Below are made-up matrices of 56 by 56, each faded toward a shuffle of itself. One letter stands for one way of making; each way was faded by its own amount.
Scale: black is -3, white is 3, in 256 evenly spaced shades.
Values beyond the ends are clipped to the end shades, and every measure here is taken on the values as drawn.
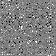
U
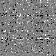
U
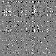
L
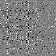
L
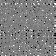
U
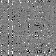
L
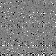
U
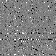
U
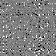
U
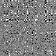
L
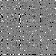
L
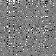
L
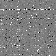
U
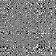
L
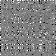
L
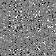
U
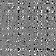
L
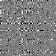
L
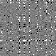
L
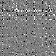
L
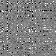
L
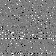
U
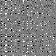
L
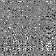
L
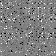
U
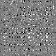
L
